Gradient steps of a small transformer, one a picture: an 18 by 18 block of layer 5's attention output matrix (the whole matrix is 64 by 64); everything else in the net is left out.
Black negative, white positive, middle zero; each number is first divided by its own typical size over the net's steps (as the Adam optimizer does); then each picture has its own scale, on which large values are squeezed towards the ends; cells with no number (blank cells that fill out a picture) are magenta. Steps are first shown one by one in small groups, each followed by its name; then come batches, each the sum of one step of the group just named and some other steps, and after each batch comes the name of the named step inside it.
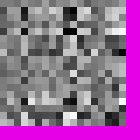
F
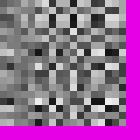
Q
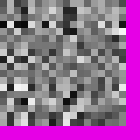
F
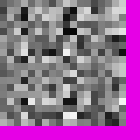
F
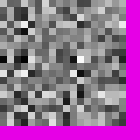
Q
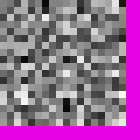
Q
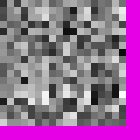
F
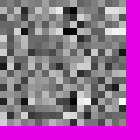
F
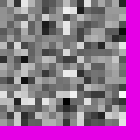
Q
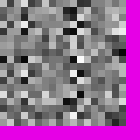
F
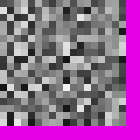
Q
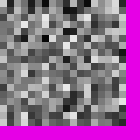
F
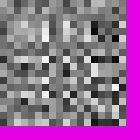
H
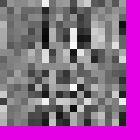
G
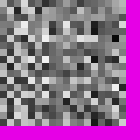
H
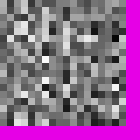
H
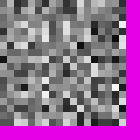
H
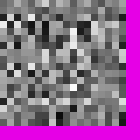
G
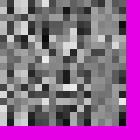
G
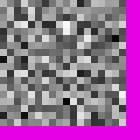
H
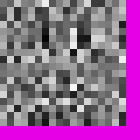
G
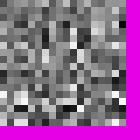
G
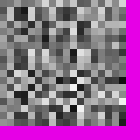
G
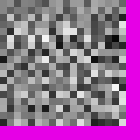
H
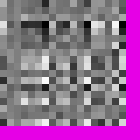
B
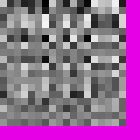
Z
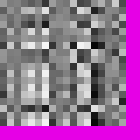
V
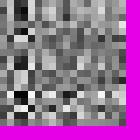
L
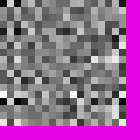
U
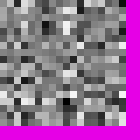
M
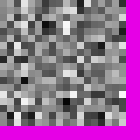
M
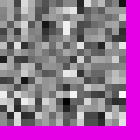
M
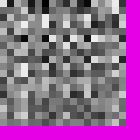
Z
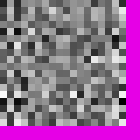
U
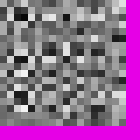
L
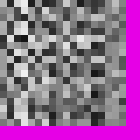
V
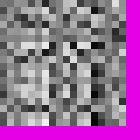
V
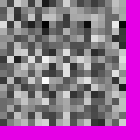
B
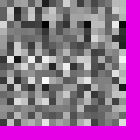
B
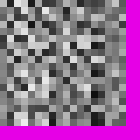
V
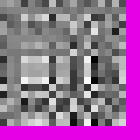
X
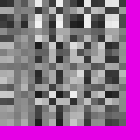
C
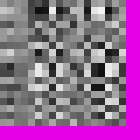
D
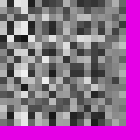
X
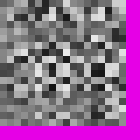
D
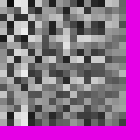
C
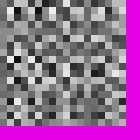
D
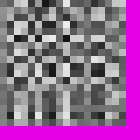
D
